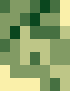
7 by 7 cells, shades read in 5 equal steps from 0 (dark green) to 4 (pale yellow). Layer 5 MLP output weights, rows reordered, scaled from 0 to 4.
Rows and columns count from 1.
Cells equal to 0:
3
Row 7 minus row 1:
3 2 2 3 2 0 -1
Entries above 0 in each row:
6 6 6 7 7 7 7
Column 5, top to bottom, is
0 2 1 3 3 2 2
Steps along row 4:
up up same same down same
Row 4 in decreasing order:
3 3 3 2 2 2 1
